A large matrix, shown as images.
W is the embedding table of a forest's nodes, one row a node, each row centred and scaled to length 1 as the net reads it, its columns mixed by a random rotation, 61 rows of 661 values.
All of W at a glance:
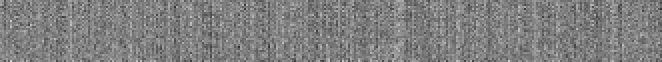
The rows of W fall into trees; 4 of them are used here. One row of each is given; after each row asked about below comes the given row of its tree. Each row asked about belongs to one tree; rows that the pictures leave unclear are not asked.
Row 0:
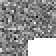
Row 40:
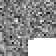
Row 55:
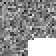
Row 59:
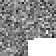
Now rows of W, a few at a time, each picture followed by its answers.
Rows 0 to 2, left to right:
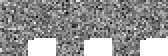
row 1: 59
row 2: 0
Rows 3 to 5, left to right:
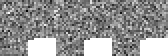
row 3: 55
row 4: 0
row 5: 0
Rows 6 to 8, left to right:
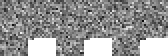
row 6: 40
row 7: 40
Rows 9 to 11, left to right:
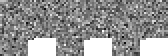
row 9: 0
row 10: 59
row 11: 40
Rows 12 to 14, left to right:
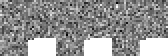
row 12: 0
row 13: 55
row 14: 55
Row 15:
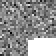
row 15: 55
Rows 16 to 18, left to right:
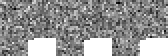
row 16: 0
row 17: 0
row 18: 55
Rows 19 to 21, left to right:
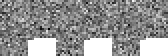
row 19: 59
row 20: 0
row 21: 59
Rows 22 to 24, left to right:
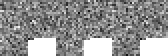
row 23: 55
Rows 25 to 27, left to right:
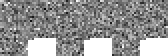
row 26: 59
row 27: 55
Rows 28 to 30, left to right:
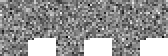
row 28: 0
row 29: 40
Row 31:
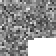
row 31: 0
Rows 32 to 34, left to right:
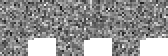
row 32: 55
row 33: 0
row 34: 55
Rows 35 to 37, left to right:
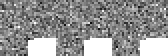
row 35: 0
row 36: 59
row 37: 55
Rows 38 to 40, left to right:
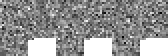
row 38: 0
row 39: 40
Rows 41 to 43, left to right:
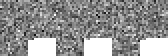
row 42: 40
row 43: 0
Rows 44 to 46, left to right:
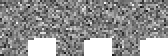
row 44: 55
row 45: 0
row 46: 55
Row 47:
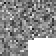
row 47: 55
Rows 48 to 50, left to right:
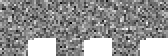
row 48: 0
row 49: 55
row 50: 0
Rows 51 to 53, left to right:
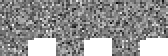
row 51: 59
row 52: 59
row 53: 55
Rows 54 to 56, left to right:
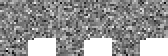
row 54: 0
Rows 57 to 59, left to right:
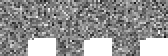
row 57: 55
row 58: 55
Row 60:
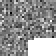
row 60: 59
